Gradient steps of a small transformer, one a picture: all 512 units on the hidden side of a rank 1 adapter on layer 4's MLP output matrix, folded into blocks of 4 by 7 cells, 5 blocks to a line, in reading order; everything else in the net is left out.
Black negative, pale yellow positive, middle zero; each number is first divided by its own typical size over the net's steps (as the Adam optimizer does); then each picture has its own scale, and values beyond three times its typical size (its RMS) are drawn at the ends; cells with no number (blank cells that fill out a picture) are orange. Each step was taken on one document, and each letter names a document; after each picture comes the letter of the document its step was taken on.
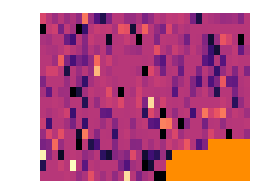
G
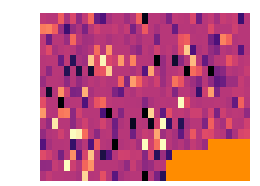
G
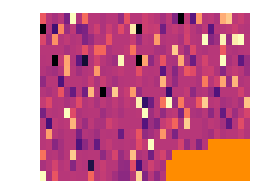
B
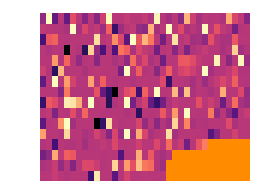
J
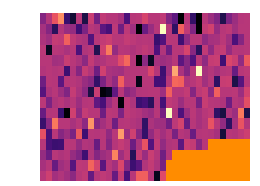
B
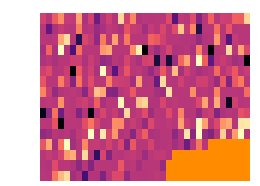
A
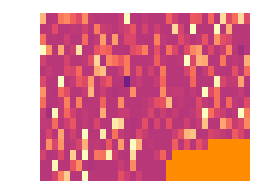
A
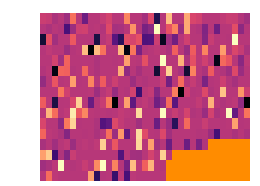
J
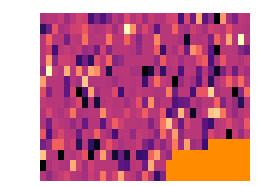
G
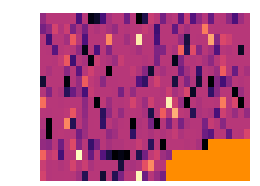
G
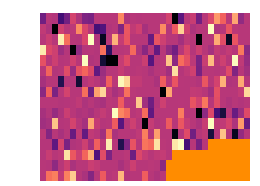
A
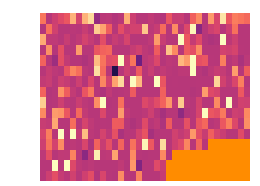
A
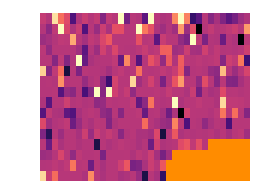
B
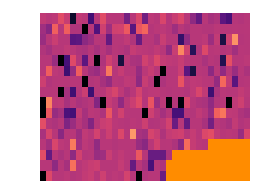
B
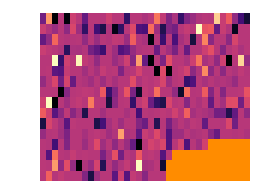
J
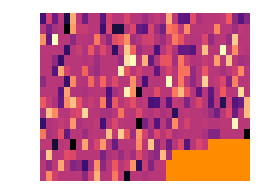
J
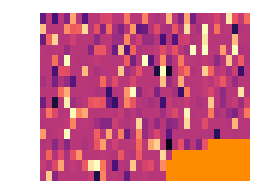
J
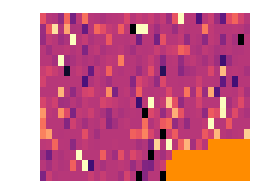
B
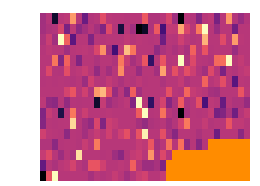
B
